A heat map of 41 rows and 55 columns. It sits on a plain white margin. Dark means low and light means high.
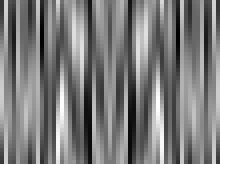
Streaks run downward. The left and right halves mirror each other. On average the colour sits 50% of the way up the scale. The ninth with the lowest average is the bottom middle. No overall slope runs across the table.
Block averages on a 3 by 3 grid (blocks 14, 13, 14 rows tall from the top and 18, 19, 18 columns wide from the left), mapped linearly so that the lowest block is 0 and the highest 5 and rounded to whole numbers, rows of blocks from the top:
1 5 1 / 4 1 4 / 5 0 5
